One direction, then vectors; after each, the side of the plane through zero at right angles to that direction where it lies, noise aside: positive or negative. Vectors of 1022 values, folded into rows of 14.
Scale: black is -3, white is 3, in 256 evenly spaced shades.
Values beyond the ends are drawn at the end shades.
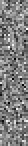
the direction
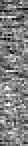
negative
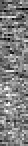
negative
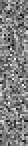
negative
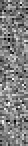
negative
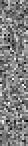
negative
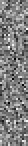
positive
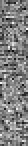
positive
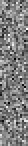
positive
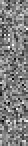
positive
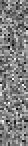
negative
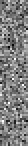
negative
